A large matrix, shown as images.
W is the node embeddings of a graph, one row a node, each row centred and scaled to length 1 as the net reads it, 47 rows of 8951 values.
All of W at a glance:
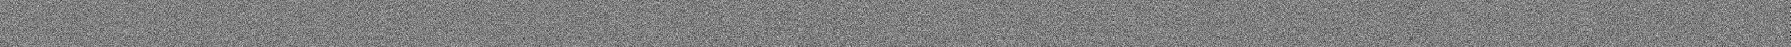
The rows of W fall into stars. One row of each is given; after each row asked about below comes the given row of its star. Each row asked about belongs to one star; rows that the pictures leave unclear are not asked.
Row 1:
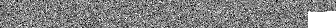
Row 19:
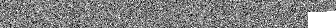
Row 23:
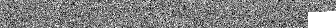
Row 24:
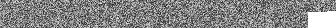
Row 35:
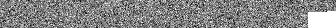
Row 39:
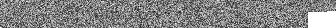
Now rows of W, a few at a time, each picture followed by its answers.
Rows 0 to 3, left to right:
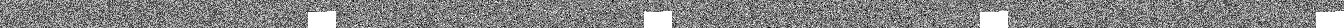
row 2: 35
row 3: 35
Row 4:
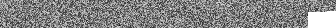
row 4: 23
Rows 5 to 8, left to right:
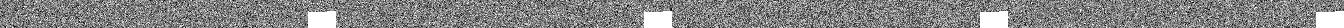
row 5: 19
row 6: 19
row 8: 39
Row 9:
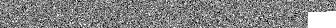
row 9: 39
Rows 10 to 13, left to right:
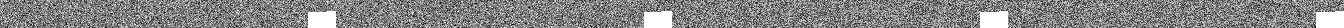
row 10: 35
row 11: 23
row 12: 24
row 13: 24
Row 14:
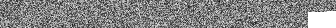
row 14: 1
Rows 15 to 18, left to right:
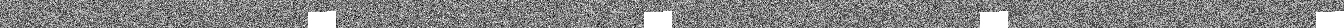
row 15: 23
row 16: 35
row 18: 1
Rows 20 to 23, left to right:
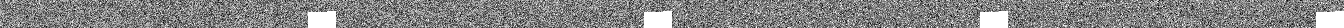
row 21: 23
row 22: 23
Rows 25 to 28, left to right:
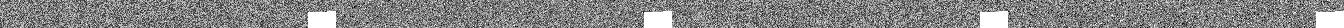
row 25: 35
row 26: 39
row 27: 1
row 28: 24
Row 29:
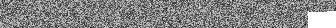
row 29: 19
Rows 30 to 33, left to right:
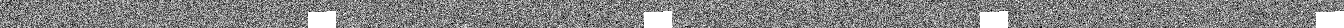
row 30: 24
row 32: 19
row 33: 1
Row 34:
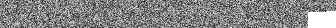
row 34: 19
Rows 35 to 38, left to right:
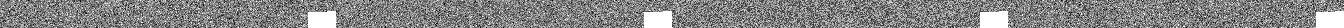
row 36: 39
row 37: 39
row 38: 23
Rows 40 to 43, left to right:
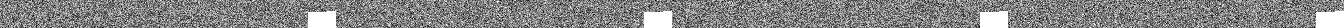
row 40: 24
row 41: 19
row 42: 24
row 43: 35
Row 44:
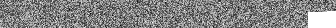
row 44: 1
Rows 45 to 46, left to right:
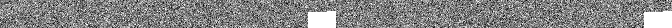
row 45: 35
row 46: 35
